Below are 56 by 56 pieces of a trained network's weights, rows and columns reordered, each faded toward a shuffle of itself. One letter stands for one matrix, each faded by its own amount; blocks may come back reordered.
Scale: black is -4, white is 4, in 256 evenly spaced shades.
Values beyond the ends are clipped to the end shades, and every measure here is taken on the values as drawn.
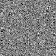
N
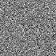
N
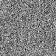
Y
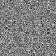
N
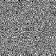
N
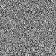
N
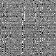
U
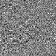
N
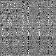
U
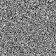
Y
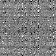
U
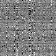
U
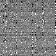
U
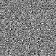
N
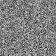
Y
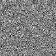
N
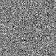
N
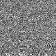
N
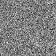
Y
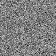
Y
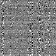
U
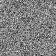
Y
